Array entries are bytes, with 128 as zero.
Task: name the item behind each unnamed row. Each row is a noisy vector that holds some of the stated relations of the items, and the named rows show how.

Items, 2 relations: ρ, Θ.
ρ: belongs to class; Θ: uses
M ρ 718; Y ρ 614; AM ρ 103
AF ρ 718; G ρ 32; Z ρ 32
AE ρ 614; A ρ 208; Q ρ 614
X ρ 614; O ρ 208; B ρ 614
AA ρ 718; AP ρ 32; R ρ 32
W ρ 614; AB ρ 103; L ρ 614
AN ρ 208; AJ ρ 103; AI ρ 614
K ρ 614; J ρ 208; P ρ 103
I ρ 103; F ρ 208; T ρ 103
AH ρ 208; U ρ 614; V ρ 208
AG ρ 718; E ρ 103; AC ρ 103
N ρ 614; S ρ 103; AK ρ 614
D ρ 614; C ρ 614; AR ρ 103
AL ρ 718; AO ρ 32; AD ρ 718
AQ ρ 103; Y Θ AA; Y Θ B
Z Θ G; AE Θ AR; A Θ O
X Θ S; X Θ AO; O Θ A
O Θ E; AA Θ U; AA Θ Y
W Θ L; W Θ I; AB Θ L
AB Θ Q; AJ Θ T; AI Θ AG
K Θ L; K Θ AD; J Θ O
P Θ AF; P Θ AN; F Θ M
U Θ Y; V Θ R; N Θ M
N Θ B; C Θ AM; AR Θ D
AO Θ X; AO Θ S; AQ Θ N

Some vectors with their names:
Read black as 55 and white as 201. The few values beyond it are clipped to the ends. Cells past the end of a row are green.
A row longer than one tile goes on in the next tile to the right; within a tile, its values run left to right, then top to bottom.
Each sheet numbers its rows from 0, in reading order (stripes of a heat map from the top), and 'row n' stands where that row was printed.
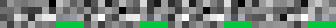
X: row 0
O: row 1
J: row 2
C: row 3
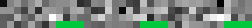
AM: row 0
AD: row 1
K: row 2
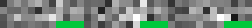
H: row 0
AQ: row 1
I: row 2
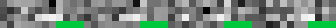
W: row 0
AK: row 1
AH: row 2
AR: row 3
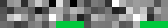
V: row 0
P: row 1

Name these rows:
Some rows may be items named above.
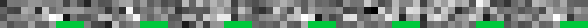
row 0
I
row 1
S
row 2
AR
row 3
AB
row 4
AF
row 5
Z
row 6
AC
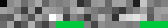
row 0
AM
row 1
AK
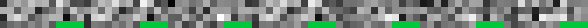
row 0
G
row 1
Z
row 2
AM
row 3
Z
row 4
I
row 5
E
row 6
AE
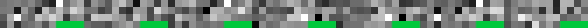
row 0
AA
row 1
R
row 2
AG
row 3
AJ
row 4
T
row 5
M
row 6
AO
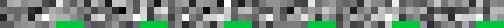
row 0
AI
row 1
AN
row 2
F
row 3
AL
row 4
AQ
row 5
D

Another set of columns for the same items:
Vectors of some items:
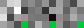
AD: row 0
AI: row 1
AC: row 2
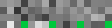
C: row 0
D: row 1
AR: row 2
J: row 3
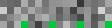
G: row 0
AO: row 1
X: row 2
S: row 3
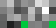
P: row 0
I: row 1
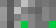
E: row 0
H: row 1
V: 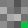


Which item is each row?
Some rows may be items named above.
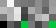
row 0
AB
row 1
Z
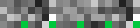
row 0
V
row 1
M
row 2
AL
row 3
P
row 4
M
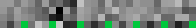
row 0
AR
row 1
AK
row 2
AA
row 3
AJ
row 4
AP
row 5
AJ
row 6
P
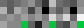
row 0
AN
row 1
AQ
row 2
F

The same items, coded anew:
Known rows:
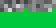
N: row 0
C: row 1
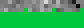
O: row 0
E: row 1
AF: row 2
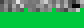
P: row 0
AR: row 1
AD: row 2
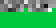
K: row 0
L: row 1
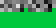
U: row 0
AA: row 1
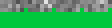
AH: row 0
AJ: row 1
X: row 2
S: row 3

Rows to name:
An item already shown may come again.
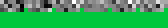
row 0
AA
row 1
AD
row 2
AB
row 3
AP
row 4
AB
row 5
I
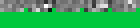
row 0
D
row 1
F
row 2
X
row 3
AQ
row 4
AC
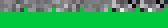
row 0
V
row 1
AE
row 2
AN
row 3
AK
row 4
M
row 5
M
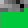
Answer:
AL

